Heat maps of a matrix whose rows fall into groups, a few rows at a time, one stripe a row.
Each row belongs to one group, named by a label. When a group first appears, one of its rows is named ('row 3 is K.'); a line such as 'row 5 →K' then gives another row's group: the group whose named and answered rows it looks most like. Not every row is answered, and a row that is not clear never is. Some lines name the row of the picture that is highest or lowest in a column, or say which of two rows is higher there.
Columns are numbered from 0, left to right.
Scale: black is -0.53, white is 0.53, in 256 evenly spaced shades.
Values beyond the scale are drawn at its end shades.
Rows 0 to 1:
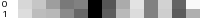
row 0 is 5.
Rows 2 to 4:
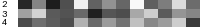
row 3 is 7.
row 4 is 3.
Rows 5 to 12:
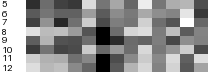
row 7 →3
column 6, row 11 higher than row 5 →No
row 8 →5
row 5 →3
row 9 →7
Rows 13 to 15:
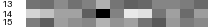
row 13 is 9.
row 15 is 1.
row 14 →5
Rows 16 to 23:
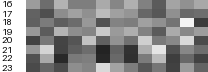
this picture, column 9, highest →21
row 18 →3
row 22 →7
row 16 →1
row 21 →7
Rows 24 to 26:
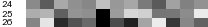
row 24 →1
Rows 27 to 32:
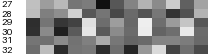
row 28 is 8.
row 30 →3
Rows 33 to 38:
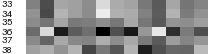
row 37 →1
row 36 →7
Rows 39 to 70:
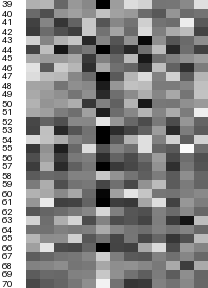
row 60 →5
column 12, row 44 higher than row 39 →No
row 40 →1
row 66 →7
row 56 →7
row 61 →7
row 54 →5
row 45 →8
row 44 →7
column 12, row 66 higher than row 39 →No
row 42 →3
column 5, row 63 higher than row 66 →Yes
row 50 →8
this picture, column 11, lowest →63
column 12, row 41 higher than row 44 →Yes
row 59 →7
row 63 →8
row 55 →3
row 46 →8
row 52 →9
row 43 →8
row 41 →3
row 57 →7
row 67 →9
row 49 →5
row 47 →5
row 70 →9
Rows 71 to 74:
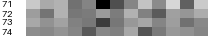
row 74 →8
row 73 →5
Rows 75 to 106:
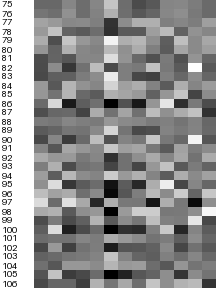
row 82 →3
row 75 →9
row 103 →9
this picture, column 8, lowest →97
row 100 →7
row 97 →8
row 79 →1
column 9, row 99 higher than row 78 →No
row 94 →1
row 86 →7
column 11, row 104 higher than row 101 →No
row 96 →5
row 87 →3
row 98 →5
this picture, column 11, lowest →97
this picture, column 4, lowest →97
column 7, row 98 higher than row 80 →Yes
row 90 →3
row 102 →7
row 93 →7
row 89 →9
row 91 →1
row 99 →3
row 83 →9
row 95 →7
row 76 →9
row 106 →3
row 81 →9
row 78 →7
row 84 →1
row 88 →9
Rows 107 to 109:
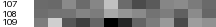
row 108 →9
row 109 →7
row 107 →9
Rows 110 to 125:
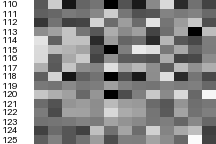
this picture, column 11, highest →125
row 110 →7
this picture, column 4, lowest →114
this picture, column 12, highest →120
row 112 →3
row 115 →5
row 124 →3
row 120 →5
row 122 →1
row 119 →9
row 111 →9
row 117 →1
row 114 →8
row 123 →9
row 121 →1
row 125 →3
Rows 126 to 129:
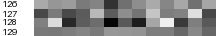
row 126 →5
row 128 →7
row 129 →9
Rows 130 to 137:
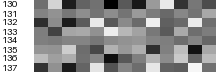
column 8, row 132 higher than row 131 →Yes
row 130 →7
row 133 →1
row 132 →3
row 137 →3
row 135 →8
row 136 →5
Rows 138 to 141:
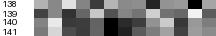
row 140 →7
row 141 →7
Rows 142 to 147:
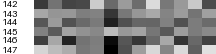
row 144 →7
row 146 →7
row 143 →5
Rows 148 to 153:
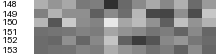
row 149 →8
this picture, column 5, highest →150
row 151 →9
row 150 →1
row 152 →9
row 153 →9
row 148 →5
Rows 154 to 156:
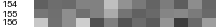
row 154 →9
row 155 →9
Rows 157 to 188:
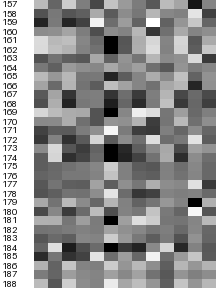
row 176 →9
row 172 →3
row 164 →1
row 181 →5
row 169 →5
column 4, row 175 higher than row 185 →No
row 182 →9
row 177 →3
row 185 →3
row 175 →9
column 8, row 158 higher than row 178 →Yes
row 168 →7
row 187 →1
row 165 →5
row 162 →5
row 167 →7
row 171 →9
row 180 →3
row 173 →7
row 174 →7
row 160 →8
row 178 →9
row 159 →3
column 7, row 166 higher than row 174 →Yes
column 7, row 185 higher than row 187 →No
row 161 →5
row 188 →1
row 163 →3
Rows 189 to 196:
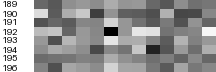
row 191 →9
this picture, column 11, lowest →190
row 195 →9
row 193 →1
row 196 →1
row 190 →8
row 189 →1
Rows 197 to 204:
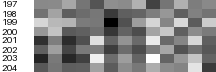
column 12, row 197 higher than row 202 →Yes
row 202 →7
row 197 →8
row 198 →7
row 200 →7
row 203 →3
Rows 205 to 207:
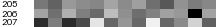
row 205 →1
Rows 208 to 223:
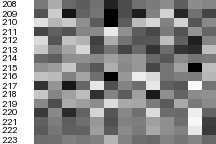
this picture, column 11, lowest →215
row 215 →8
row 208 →7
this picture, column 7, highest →216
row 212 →8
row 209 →7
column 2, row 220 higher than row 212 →No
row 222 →3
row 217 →3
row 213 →8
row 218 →8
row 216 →5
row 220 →3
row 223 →9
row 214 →1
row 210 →5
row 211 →9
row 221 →3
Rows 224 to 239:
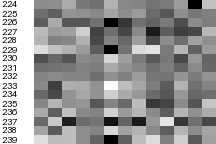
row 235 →8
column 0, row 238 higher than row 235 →Yes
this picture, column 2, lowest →237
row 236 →1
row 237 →7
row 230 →9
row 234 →1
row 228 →8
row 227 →8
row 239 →5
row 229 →5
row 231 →9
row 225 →1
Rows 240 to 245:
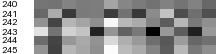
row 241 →7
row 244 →1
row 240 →9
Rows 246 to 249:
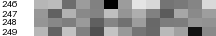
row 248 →8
